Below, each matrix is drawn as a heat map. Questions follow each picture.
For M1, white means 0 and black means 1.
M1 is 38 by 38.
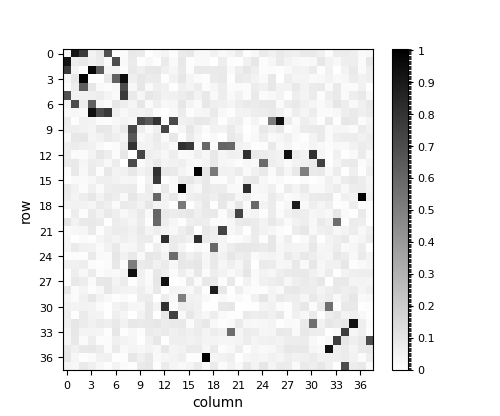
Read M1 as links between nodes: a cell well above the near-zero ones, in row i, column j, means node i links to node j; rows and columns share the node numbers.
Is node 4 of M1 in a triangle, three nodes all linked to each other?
no
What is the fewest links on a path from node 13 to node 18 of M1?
4
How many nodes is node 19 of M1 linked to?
2
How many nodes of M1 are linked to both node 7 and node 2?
2
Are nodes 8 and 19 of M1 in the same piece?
yes
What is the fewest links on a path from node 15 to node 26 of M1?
3
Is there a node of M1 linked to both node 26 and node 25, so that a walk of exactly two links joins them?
yes
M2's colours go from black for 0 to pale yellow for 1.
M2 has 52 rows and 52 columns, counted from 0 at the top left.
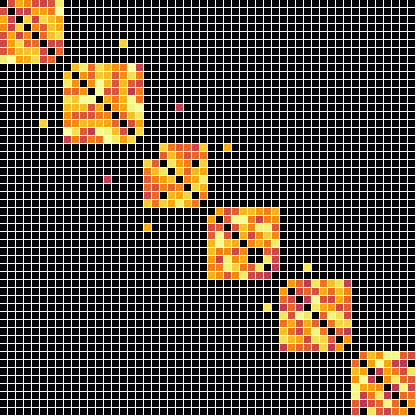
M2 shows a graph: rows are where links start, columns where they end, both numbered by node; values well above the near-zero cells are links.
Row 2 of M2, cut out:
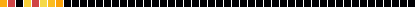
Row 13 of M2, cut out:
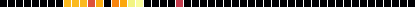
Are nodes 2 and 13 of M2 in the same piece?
yes
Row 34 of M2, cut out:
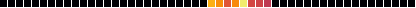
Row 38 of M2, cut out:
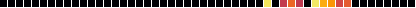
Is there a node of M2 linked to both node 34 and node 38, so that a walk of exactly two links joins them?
yes
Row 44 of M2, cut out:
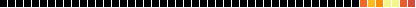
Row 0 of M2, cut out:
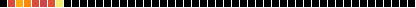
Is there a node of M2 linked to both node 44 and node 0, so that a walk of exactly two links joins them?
no
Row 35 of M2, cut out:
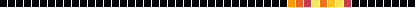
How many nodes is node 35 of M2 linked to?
8
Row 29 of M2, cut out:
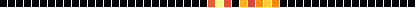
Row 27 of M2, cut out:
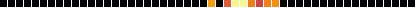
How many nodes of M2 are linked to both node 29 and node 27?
7
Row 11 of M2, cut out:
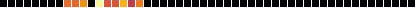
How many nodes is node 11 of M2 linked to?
9
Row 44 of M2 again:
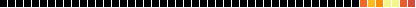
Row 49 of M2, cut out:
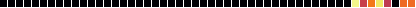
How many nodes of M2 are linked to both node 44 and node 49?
6
